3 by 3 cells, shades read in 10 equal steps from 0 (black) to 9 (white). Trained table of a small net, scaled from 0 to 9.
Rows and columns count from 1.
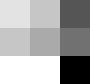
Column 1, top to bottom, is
8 7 9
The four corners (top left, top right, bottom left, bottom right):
8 3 9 0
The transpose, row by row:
8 7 9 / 7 6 9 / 3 4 0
